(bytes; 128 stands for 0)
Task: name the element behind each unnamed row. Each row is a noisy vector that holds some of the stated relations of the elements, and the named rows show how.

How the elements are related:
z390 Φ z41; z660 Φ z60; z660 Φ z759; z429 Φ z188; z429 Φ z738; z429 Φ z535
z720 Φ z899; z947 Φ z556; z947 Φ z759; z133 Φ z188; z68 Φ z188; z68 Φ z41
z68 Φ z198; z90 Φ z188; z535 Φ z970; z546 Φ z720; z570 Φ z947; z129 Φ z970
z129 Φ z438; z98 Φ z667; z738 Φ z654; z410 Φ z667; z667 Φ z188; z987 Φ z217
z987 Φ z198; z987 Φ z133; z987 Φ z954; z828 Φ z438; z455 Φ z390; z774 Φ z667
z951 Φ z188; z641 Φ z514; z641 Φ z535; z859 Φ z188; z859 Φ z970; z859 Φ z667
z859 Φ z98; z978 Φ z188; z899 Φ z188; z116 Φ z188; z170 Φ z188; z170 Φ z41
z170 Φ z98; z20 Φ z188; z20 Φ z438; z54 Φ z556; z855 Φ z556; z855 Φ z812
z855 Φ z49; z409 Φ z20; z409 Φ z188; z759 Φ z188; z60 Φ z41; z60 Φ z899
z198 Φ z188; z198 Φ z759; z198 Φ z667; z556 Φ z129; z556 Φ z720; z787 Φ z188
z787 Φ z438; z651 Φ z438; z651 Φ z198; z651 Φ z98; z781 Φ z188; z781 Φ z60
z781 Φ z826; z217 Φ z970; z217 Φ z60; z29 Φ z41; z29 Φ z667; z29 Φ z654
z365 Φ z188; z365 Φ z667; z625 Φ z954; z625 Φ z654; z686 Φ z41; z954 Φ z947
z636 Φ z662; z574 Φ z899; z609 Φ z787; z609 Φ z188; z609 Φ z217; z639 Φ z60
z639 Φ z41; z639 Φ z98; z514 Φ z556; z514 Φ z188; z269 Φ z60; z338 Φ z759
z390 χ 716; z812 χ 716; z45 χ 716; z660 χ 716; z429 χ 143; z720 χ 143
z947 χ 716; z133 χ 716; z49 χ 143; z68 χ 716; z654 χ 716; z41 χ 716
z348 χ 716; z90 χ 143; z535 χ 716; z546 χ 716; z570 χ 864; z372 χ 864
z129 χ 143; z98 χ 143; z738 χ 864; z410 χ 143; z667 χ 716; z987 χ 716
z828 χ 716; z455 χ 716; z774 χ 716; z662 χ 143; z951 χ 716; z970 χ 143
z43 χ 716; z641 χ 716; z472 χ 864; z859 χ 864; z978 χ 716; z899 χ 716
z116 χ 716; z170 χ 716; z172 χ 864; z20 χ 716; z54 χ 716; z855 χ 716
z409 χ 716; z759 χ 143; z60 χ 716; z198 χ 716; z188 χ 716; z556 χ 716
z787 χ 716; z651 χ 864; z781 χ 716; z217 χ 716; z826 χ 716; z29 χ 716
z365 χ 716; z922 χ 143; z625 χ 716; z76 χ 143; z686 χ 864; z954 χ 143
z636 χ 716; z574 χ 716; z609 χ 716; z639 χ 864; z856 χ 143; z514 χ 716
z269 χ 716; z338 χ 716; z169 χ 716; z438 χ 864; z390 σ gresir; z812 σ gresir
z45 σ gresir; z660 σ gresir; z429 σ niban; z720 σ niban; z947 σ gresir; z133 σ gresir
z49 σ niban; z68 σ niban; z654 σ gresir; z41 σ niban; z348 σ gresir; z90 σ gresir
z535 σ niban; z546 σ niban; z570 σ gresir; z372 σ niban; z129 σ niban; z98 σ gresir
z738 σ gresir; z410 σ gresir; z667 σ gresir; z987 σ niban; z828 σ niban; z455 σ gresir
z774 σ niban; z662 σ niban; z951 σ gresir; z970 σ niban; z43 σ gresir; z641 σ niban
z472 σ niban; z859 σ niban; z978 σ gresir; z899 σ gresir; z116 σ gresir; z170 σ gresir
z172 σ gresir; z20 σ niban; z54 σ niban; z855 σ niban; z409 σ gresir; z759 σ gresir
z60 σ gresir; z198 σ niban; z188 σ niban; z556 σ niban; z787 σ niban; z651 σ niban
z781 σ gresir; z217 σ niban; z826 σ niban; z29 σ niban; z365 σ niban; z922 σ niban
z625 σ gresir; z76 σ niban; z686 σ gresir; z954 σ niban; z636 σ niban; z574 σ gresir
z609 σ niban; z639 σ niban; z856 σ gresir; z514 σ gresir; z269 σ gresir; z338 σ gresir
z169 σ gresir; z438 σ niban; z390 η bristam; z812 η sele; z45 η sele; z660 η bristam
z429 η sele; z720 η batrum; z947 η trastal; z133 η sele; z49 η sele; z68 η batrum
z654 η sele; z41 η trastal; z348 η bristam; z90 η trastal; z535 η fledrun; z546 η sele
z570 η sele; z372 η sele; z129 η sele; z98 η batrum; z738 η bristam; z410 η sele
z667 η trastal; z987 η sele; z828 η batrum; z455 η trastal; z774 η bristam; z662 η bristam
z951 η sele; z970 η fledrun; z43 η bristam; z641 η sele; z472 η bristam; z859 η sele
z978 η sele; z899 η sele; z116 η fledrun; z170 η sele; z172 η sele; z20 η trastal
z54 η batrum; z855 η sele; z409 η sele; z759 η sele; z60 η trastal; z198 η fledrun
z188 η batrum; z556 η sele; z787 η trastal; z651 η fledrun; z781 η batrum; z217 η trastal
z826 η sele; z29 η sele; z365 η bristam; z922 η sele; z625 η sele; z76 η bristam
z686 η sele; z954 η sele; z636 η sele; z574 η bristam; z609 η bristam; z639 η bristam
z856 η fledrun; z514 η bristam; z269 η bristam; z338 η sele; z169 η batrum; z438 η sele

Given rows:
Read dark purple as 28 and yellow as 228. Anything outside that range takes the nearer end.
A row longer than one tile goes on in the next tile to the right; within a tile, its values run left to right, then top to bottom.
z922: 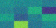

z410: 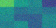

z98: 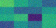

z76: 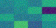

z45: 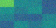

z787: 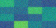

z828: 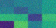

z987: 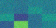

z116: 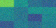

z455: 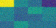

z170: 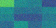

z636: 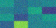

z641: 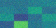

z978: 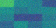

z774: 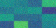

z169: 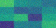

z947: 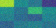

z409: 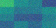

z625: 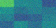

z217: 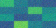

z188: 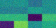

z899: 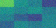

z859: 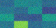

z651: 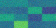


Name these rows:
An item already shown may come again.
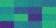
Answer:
z781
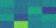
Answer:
z636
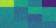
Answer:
z90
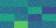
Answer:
z651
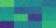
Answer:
z169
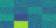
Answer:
z29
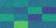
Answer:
z651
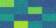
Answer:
z41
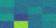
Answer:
z29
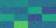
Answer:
z651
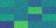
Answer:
z535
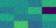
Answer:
z662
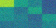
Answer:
z856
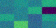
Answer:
z472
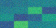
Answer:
z556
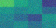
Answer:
z759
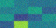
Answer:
z826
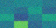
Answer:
z429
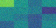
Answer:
z390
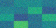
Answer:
z129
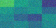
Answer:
z759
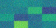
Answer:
z954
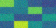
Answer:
z41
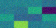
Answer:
z372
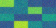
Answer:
z41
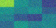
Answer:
z654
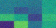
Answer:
z68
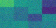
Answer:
z172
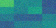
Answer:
z812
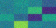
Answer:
z438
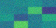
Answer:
z49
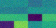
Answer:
z188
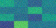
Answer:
z198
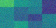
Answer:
z686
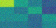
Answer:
z856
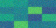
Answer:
z970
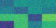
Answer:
z720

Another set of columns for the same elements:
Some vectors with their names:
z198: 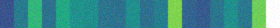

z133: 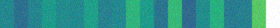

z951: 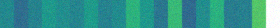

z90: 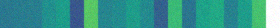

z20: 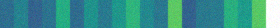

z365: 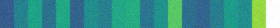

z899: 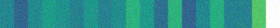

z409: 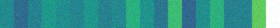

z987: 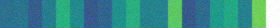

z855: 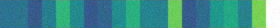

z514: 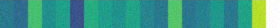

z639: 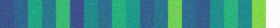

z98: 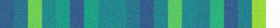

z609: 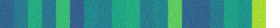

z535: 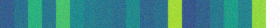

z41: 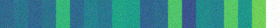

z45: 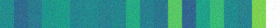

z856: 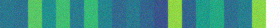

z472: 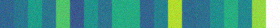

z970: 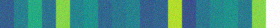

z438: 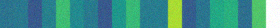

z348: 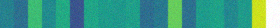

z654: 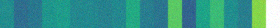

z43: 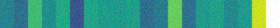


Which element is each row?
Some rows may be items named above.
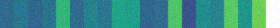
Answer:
z41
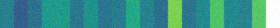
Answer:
z570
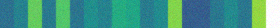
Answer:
z188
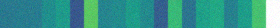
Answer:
z90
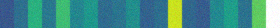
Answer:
z651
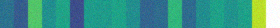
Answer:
z390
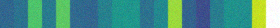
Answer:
z54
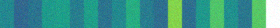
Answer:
z172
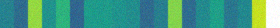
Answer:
z169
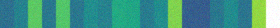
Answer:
z188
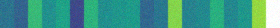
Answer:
z738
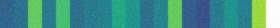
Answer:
z68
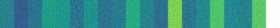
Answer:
z570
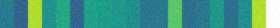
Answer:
z781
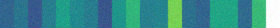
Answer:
z859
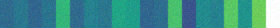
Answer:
z41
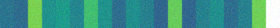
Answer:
z116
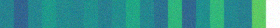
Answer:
z170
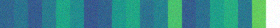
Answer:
z29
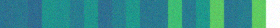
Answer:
z410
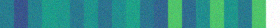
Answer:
z686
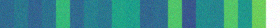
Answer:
z41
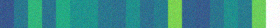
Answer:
z198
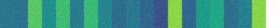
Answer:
z856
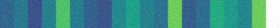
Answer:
z954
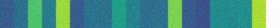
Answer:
z720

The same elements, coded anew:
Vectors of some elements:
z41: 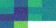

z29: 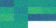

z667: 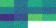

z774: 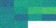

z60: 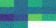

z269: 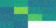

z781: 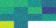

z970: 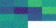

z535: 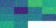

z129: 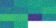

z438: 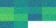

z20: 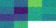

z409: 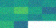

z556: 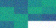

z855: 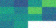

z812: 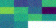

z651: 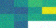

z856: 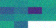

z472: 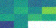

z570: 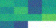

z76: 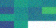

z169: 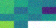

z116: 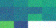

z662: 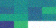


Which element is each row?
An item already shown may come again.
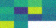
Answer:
z828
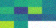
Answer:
z68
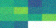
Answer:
z172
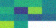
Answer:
z68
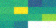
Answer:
z686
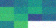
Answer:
z826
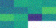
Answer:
z429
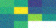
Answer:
z390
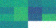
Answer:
z759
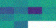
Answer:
z856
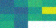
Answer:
z651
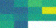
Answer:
z651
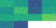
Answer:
z570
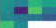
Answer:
z54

